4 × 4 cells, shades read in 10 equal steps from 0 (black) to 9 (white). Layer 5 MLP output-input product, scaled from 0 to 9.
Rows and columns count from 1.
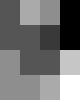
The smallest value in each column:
3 3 2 0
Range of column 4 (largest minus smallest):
9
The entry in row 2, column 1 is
3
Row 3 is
5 3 3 7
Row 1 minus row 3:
-2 3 2 -7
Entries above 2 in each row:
3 2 4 4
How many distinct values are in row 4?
3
